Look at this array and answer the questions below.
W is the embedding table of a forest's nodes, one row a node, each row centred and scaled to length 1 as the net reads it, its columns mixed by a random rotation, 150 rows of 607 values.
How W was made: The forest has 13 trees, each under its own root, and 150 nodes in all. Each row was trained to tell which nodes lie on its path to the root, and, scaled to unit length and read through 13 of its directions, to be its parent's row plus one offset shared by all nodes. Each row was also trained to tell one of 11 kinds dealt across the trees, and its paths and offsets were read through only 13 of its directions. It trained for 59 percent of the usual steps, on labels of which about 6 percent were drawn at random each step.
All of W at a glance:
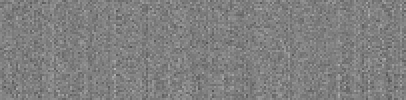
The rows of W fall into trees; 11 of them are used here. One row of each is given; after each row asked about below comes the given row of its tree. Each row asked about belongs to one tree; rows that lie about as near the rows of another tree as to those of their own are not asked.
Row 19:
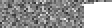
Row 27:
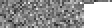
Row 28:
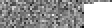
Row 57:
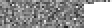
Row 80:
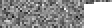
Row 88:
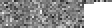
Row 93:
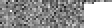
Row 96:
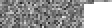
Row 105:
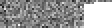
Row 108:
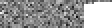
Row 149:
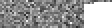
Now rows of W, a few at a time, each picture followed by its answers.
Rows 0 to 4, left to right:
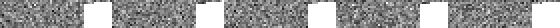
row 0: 27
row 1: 96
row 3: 88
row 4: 105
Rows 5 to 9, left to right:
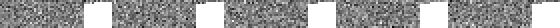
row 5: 105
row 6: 28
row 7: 80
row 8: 93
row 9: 105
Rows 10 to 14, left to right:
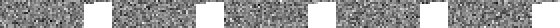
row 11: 105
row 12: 108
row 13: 149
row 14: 96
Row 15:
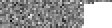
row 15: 93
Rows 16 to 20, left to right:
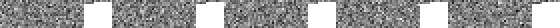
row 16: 57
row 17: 96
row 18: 108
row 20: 88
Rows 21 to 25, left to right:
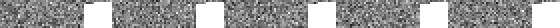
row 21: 88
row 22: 28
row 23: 149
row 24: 27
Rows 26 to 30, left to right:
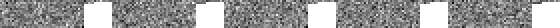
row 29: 80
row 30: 88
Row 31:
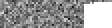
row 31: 80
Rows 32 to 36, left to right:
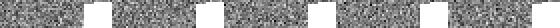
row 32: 105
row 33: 28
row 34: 105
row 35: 108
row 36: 19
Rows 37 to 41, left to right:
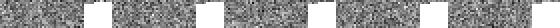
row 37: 149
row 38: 149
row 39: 80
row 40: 108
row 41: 19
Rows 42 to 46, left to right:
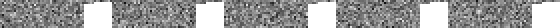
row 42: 27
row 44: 96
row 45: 93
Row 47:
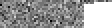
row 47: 105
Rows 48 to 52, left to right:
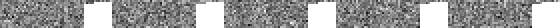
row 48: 80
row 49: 27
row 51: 28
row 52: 88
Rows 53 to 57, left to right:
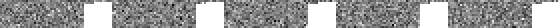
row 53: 108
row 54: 108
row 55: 93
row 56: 105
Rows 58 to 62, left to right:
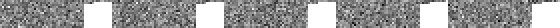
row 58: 149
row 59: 28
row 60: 19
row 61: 96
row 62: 105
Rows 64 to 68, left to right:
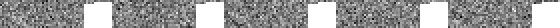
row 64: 105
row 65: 149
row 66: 27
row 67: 28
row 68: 80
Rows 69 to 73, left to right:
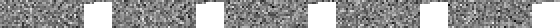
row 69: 149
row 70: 57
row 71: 88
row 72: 28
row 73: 105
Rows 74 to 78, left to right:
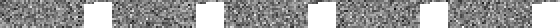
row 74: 27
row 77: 105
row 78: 80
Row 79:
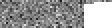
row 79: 28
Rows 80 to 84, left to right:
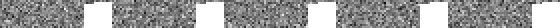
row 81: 93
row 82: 93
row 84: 28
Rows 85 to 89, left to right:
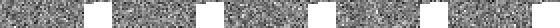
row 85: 80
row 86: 149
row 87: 88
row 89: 28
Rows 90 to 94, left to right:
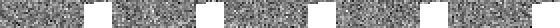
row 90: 27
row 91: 88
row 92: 96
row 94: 88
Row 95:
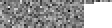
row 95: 80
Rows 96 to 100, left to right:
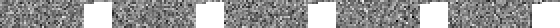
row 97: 27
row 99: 19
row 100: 28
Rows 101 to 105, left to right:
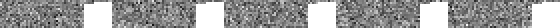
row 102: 19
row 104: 149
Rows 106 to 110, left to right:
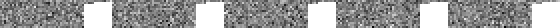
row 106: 96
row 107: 105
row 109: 28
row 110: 93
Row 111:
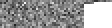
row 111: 88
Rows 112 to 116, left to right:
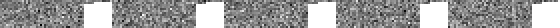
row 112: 96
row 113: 57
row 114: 149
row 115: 57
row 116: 80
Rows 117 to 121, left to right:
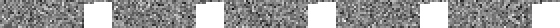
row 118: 19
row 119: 19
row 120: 80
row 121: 57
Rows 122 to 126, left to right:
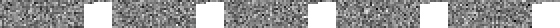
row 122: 149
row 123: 108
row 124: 108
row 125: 19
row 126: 105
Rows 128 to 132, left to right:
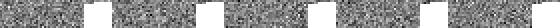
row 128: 149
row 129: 80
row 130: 88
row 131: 57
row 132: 28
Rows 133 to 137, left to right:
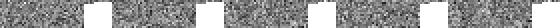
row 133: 28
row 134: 80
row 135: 149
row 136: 96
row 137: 149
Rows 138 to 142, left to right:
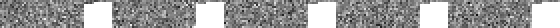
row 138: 88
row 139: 93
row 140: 27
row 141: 19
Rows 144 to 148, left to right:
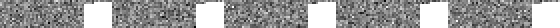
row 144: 108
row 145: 88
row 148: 80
